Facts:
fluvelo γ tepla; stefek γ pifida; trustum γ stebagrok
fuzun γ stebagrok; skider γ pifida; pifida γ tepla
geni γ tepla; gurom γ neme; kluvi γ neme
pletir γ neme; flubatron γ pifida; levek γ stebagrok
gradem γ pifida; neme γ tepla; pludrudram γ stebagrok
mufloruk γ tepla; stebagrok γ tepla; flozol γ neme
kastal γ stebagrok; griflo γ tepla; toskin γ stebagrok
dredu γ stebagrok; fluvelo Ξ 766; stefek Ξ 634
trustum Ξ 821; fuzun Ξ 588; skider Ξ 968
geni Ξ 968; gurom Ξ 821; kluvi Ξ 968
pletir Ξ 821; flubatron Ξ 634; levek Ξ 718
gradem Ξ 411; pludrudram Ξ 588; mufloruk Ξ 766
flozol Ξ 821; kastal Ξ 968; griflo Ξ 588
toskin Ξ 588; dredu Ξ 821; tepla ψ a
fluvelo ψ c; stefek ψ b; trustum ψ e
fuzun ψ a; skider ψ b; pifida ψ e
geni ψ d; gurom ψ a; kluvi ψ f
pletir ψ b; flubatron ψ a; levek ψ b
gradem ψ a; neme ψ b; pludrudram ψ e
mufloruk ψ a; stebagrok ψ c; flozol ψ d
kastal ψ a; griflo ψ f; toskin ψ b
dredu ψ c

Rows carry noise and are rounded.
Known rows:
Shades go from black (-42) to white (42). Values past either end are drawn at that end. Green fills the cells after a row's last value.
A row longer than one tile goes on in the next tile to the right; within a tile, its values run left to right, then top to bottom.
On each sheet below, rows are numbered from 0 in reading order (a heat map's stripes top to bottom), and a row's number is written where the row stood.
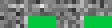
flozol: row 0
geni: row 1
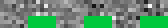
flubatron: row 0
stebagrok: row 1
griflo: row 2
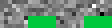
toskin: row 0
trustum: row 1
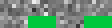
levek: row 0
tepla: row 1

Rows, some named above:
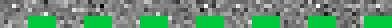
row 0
skider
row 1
fluvelo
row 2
neme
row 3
kluvi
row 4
pletir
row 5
pludrudram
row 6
flozol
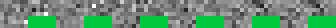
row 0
stefek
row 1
pifida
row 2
fuzun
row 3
kastal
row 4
dredu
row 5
dredu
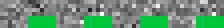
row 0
dredu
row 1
stefek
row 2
gurom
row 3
levek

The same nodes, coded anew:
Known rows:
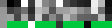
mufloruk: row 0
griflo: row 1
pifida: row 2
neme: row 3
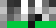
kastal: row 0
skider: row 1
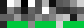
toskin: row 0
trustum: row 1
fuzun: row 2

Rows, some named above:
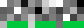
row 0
trustum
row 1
gurom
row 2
pludrudram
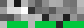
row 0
kluvi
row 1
fuzun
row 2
geni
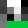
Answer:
pletir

